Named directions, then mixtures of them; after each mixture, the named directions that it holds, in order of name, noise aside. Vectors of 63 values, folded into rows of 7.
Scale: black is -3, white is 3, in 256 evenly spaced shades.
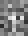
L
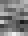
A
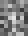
L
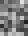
A, L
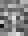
A, L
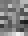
A, L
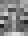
A, L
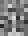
A, L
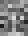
A, L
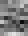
A
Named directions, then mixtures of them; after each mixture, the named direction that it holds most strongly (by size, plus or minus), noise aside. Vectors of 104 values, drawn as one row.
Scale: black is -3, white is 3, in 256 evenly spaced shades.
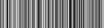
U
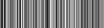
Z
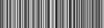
U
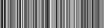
Z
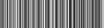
U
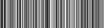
Z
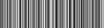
U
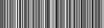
Z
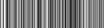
Z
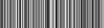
Z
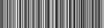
U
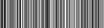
Z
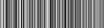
Z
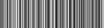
U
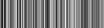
Z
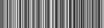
U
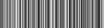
U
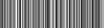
Z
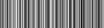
U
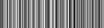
U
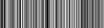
Z
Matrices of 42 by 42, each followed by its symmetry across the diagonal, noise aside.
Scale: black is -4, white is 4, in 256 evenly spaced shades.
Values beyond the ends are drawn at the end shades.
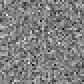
neither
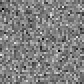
neither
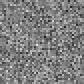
antisymmetric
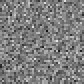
neither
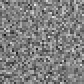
antisymmetric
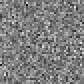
neither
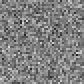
neither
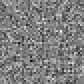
antisymmetric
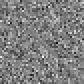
antisymmetric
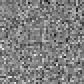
antisymmetric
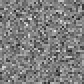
neither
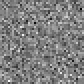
antisymmetric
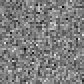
neither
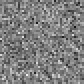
antisymmetric
